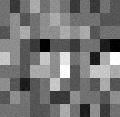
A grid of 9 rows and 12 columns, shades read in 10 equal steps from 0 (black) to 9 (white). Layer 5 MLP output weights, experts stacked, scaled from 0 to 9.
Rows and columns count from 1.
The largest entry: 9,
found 2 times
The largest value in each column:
7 5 6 6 7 7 9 5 6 7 7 9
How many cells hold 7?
5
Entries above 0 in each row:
12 12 12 10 12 12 12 12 12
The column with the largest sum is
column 7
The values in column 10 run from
1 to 7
